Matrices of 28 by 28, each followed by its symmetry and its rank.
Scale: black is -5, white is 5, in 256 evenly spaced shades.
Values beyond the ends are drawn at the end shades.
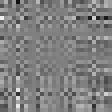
antisymmetric, rank two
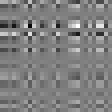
neither, rank one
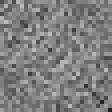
symmetric, full rank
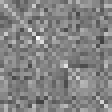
symmetric, rank five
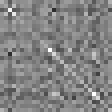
symmetric, rank five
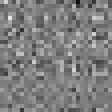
neither, rank five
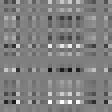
neither, rank one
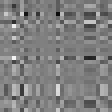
antisymmetric, rank two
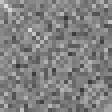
symmetric, full rank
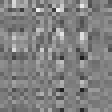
neither, rank three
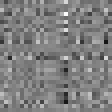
neither, rank three
